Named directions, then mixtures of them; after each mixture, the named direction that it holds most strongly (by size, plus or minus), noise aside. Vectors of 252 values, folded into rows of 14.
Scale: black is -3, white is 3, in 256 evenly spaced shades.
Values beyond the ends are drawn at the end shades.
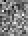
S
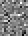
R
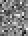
S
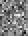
S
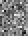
S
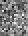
S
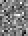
R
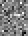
R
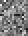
S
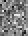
S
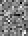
R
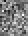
S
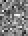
S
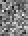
S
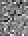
R
